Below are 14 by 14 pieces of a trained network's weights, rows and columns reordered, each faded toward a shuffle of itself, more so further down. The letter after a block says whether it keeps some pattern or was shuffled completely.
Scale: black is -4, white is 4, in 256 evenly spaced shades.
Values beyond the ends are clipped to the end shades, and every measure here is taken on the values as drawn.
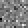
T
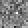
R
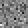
T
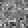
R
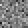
T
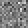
R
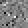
T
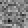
R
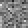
R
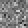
T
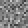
R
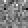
R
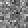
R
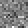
R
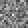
T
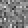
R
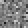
T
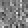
R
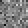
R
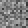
R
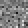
T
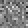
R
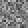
R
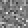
T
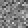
T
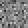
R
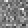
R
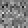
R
